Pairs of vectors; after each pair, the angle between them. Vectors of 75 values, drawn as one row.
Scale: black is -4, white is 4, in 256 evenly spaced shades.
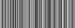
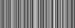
partly opposed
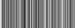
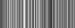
partly opposed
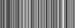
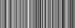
partly opposed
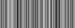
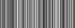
nearly opposite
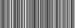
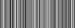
nearly opposite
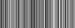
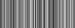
partly opposed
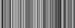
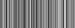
partly opposed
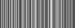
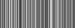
nearly parallel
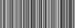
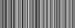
partly opposed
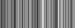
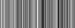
nearly opposite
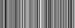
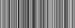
partly opposed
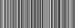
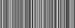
orthogonal
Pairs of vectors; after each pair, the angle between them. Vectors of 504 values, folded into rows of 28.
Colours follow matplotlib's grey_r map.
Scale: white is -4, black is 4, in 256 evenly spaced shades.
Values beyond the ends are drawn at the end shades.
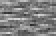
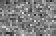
partly opposed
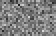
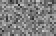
nearly parallel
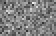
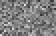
partly aligned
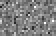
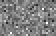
orthogonal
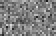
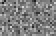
orthogonal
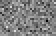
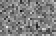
partly aligned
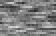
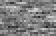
nearly opposite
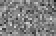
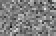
orthogonal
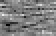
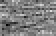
nearly parallel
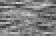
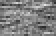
nearly parallel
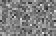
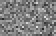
orthogonal
